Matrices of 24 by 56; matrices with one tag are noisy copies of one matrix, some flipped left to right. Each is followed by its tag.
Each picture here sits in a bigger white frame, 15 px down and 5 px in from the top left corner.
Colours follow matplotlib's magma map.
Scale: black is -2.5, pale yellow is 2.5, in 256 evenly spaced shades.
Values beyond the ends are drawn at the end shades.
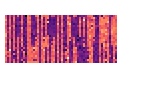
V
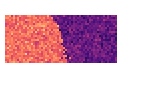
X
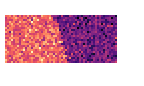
X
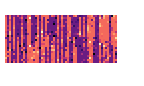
V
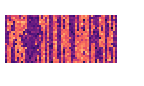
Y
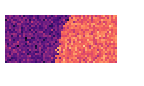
X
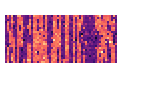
Y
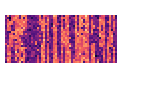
Y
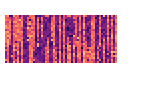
V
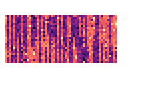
V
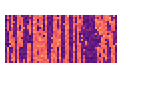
Y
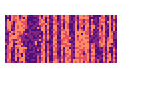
Y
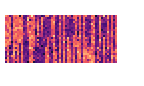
V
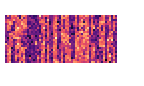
Y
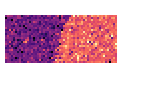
X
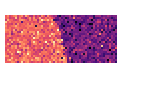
X
